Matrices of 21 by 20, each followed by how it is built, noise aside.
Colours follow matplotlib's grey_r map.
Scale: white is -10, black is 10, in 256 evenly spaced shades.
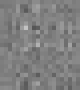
low rank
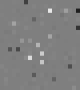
sparse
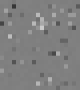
sparse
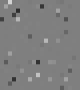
sparse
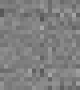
low rank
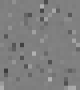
sparse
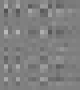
low rank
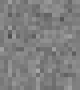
low rank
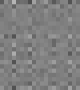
low rank
